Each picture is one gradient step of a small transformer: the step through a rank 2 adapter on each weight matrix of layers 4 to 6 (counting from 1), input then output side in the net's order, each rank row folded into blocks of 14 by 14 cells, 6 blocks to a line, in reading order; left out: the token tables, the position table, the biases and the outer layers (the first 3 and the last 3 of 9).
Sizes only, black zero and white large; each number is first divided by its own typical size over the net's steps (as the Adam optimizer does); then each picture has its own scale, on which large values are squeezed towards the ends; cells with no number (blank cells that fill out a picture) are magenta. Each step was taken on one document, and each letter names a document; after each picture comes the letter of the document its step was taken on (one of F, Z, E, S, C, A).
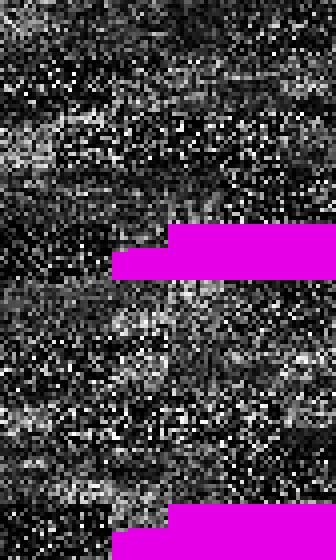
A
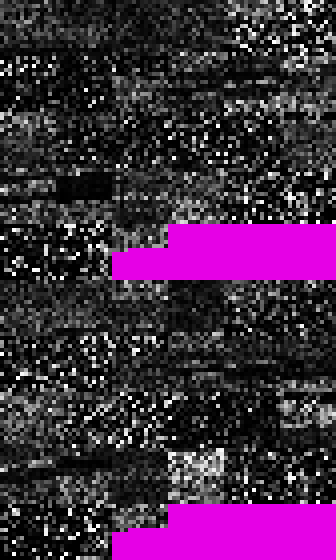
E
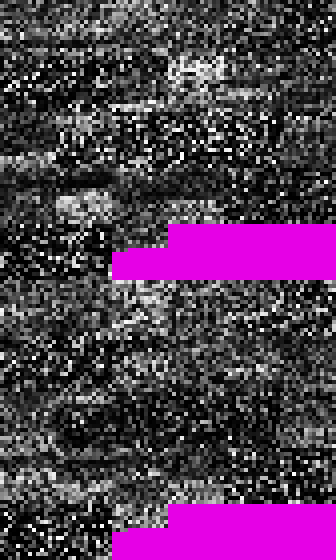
A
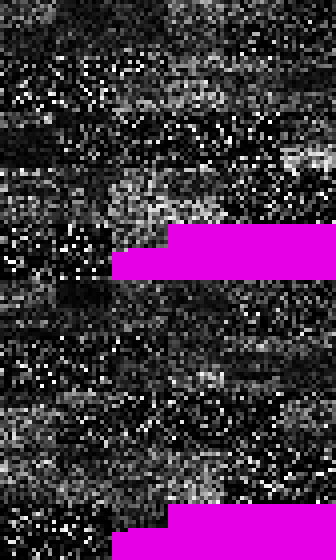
E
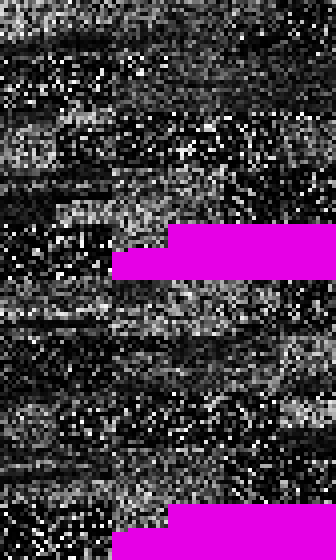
A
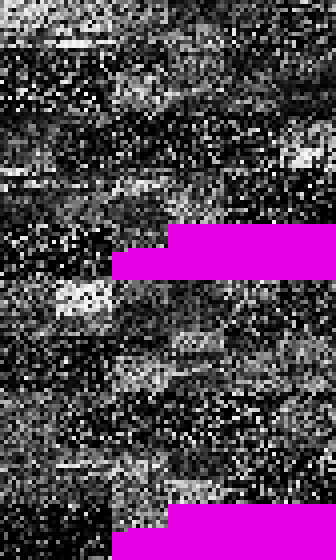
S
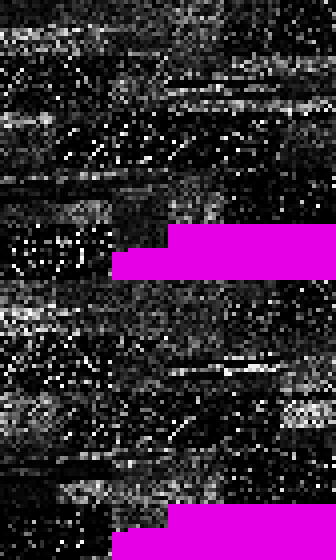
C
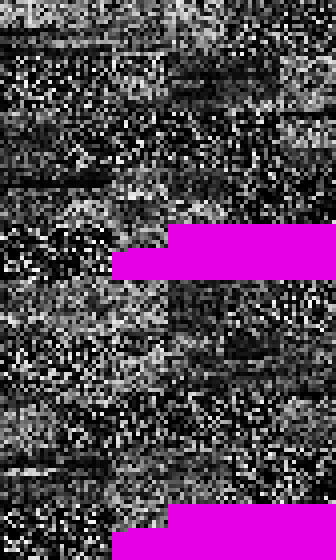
S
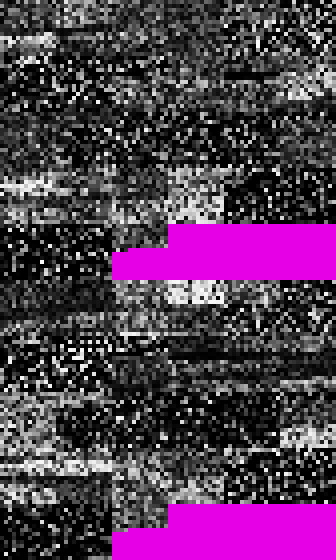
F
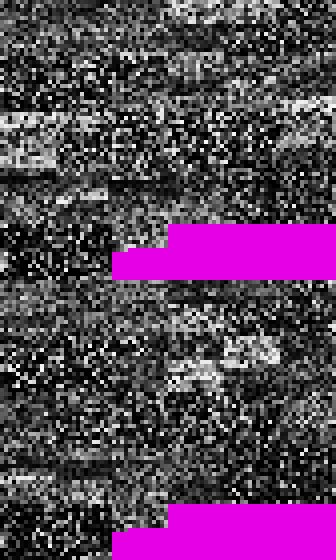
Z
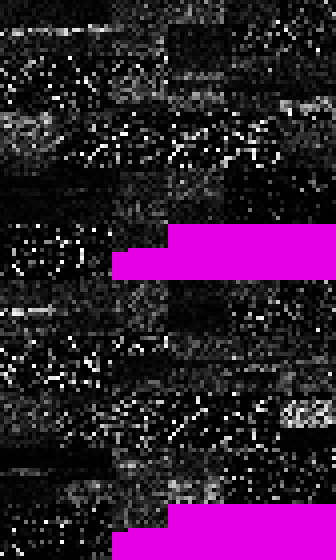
C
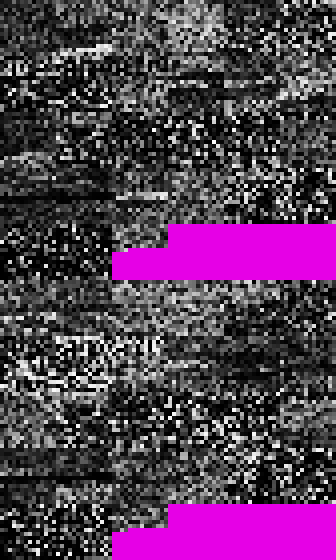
S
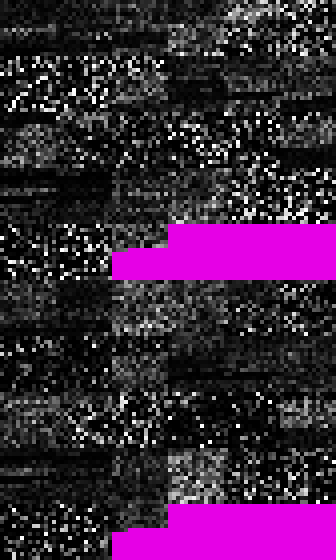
E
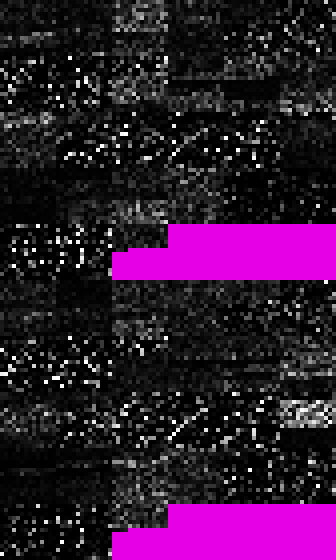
C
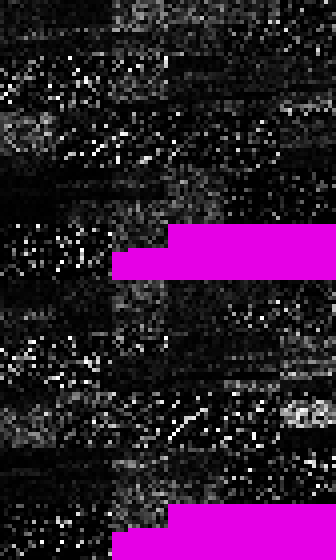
C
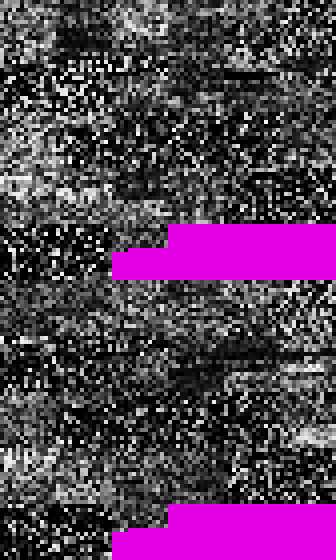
F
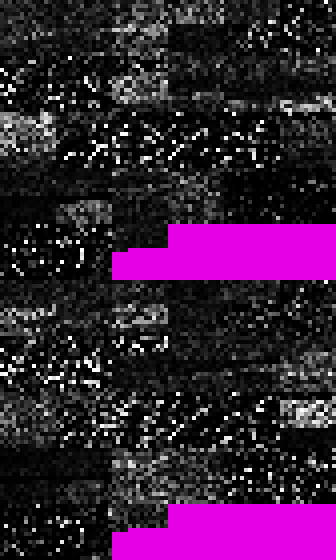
C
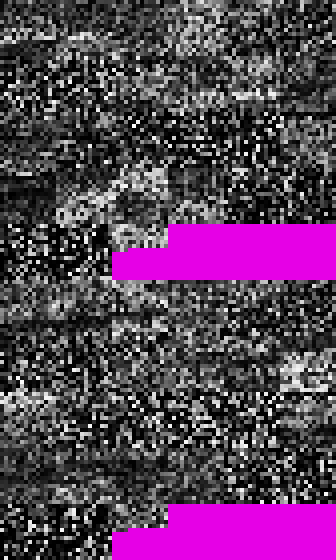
S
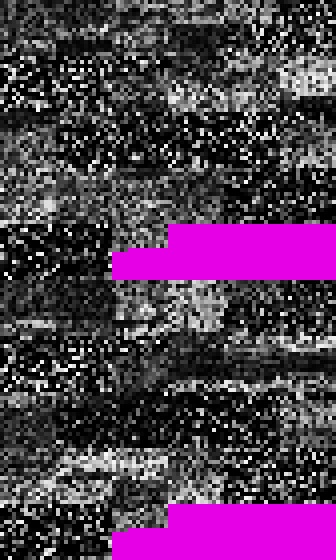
F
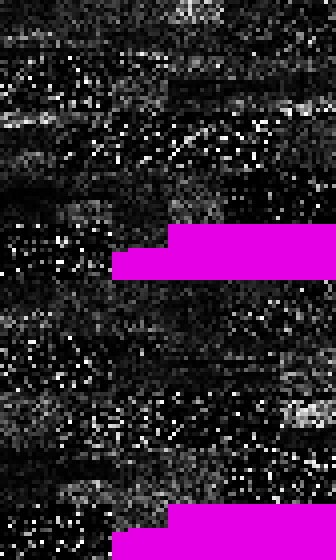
C
